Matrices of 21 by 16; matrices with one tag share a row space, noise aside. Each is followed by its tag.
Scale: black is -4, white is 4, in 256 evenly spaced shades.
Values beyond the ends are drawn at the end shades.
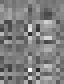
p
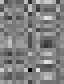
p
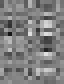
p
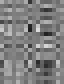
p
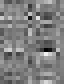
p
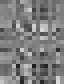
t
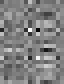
p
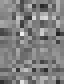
t
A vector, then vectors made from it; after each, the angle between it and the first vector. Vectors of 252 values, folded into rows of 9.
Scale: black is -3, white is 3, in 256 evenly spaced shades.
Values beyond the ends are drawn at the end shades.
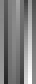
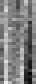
nearly opposite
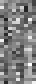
partly aligned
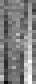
nearly parallel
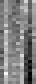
nearly opposite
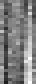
nearly parallel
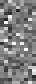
orthogonal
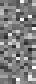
orthogonal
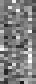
partly aligned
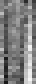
nearly parallel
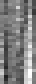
nearly parallel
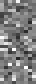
orthogonal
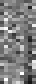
partly opposed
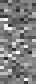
orthogonal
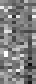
partly opposed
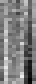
nearly opposite
